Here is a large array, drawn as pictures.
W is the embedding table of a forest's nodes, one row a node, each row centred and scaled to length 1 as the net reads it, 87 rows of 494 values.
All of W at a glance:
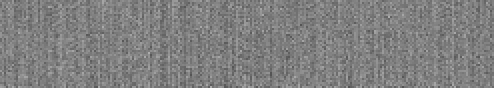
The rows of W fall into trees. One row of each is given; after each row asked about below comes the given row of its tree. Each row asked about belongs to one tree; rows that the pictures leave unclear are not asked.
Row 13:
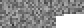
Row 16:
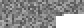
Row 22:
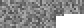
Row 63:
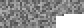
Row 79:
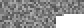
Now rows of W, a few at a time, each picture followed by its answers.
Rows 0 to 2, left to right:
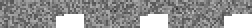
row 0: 22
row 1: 16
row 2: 22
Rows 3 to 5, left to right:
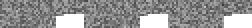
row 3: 13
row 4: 13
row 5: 16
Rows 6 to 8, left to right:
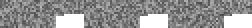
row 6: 63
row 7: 63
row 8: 22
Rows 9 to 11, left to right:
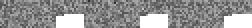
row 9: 22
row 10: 16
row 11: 22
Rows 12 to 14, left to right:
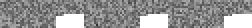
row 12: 16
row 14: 22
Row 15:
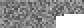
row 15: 22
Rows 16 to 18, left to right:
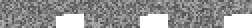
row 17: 16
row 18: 79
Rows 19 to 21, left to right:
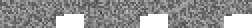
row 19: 22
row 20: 22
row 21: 63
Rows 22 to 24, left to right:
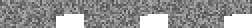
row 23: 13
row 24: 22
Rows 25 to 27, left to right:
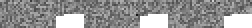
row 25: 79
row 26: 22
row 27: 16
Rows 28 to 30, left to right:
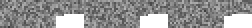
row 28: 63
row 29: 22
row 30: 79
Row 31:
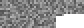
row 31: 13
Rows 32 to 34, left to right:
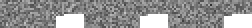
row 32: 79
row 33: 79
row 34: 16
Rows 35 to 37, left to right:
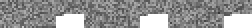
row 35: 16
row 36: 79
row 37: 16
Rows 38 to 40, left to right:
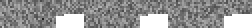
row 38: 63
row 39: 63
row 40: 63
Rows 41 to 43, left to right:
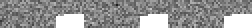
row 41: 79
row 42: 13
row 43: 79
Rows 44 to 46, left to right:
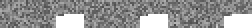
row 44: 63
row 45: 22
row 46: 16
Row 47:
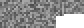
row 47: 79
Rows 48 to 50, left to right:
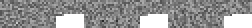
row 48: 13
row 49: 79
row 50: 63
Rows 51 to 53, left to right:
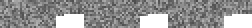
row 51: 63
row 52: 13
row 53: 63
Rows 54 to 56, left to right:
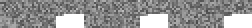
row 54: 16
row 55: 13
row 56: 16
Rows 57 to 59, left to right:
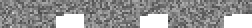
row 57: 16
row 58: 16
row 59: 63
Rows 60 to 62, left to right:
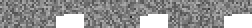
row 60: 79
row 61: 63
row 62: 79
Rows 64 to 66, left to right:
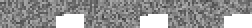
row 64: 16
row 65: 22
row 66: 63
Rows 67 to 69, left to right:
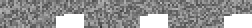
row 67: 63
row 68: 63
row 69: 13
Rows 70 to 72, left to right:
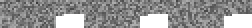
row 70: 16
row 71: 79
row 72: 63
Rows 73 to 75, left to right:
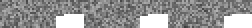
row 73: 63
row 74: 63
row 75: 79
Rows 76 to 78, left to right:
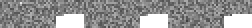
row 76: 79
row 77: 79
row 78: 22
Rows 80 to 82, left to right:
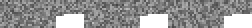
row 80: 79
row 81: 13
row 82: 63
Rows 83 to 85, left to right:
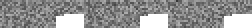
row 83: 22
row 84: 22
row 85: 22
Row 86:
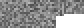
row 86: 79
